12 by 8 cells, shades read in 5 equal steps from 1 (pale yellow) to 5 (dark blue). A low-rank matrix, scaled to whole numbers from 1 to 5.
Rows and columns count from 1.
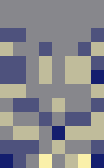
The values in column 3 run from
2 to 4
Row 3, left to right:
4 4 3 3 3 3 3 4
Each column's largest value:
5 4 4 4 5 4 4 5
